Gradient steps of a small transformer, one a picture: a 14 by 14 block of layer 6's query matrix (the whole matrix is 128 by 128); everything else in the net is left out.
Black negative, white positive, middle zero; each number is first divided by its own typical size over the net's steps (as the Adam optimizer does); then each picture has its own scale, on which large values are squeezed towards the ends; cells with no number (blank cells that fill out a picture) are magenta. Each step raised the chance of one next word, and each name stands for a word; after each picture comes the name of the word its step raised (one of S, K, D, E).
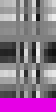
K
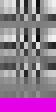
K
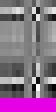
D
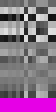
D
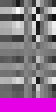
D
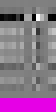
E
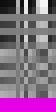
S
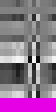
E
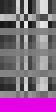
S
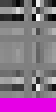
D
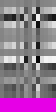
E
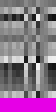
E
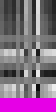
S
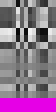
K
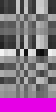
S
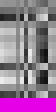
D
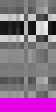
S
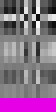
S
